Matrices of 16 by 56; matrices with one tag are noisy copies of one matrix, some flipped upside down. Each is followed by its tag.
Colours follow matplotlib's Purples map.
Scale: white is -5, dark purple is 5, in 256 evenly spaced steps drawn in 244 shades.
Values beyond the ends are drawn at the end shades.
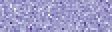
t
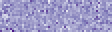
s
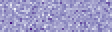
t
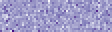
s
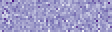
s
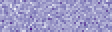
t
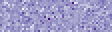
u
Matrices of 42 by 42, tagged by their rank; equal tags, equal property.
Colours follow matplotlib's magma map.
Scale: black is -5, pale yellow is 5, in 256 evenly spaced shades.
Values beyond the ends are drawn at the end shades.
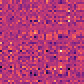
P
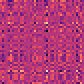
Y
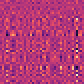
Y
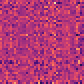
P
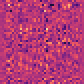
P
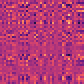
Y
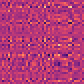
Y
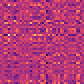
Y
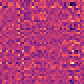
P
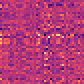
P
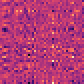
P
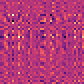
Y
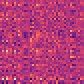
P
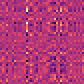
Y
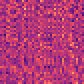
P
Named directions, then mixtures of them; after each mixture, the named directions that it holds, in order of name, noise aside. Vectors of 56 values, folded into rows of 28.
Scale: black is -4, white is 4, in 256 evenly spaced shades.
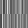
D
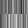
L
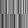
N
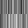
L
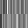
D, L, N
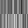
L, N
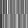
D, L, N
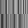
N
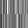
D, N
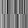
D, N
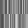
L, N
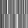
D, L, N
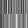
D, L, N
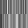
D, L, N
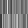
D, L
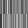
D, L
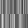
D, N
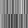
L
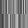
L, N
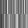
D, L, N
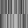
L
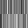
D, L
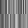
L, N
